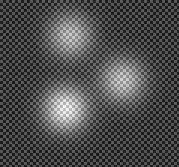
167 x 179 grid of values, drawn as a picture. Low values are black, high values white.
Odd rows or columns: none. Bumps: three. Average level on the scale: 30%. Ninth with the highest average: centre. Slope: none.
